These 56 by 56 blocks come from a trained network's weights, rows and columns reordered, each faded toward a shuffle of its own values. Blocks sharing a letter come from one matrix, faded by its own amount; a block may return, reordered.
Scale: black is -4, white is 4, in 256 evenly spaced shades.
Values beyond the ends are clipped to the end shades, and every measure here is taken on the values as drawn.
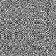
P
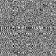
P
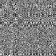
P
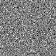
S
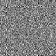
P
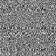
P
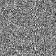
S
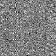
S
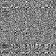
P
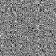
S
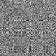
P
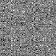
S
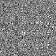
S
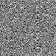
S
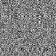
P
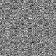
P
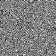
S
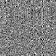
S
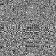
P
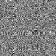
P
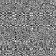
P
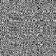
P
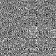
P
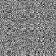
P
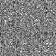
S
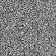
S
